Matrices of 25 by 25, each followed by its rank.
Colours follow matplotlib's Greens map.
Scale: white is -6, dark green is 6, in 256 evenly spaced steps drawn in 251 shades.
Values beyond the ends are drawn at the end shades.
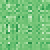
three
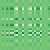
one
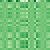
one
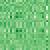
three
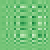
one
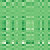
one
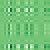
one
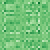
three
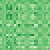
three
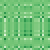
one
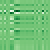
one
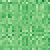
three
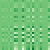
one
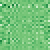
three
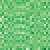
three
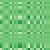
one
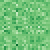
three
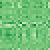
three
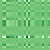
one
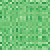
three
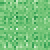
three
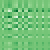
one
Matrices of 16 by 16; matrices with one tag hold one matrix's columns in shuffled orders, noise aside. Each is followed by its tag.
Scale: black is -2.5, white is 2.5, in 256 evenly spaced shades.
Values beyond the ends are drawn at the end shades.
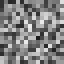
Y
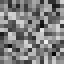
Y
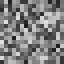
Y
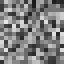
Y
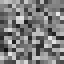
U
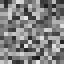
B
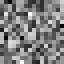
Y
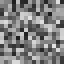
Y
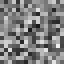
U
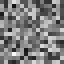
B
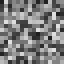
Y
